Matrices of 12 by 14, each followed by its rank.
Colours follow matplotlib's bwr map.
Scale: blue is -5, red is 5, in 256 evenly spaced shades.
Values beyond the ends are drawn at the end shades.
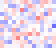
full rank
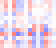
two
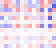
two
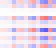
one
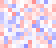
full rank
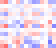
two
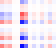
one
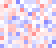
full rank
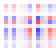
one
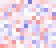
full rank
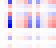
one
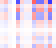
one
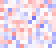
full rank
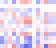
two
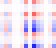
one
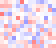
full rank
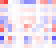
two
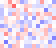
full rank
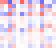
two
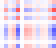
one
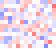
full rank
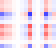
one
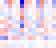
two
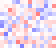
full rank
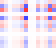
one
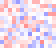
full rank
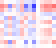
two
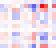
two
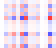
one
